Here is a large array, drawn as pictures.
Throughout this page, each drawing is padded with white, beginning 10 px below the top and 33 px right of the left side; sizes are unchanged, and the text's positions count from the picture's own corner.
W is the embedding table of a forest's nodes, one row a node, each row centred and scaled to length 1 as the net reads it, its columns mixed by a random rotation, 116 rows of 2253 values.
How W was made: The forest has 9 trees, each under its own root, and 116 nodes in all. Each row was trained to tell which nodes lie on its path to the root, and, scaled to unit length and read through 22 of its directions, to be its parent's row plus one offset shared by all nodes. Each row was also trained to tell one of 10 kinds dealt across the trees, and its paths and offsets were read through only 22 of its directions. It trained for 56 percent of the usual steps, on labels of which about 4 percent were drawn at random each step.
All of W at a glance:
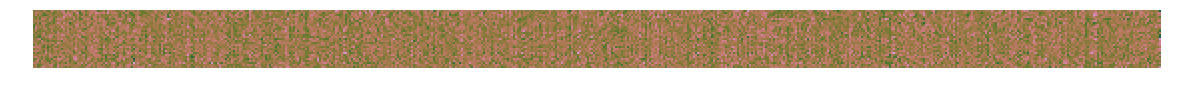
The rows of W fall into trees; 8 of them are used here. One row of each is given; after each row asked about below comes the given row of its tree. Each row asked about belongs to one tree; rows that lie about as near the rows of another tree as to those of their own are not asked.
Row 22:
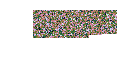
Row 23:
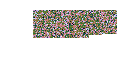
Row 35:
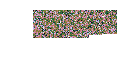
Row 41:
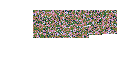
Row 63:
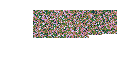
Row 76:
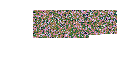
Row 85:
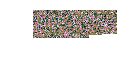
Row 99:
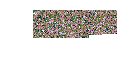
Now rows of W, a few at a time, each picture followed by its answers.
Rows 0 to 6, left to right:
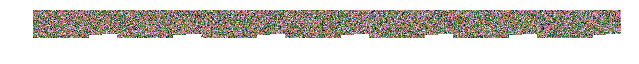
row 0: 85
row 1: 63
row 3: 99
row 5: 35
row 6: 85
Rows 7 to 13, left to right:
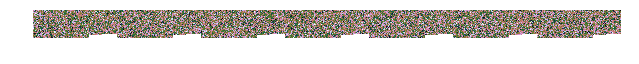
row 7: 35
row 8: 85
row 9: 22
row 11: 23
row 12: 99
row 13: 41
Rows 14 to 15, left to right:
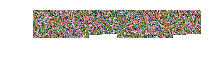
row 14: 22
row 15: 63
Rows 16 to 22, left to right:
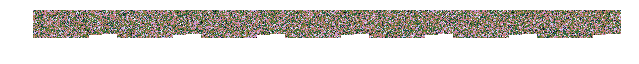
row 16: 99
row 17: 63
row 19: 35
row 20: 85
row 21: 35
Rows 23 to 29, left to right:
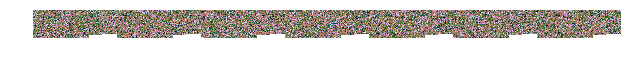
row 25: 63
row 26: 85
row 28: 35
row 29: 99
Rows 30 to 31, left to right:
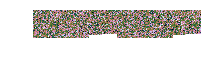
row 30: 35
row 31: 76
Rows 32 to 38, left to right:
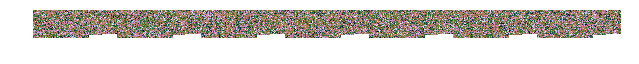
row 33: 76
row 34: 35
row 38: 63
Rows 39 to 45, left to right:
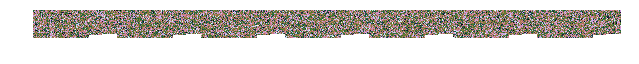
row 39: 76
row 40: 85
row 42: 63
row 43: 85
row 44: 63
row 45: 76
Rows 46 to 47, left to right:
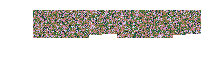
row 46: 99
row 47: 85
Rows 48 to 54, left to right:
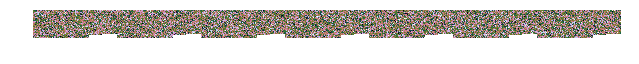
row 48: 63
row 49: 41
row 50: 35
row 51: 85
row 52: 76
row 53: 85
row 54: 63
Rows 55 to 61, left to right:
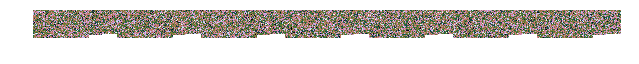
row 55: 41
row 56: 76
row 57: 99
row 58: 22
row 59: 99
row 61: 76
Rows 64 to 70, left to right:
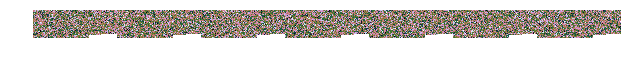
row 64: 76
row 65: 41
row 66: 63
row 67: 99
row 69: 76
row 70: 99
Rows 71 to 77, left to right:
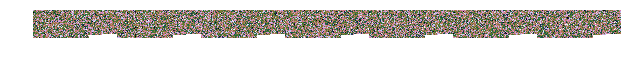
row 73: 85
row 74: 22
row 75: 99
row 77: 99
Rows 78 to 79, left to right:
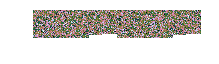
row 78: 23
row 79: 63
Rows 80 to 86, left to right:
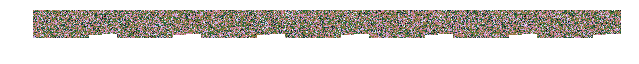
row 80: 85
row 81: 63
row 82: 99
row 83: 35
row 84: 23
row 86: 35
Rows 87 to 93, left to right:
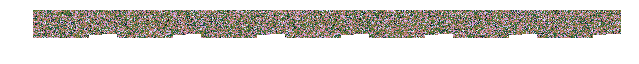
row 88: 63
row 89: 76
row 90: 63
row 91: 99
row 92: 85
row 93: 22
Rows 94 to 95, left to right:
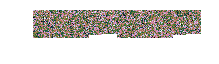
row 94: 76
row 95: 63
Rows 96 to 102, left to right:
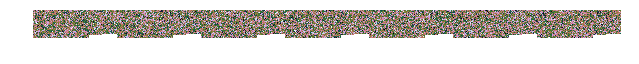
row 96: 99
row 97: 99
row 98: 76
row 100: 85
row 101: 76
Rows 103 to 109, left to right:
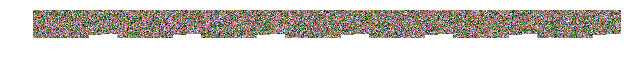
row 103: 99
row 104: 85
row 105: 22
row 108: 41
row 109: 85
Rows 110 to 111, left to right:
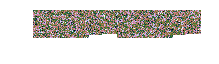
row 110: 63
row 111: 76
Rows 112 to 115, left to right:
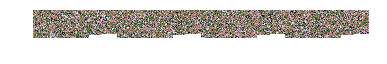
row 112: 76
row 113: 35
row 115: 76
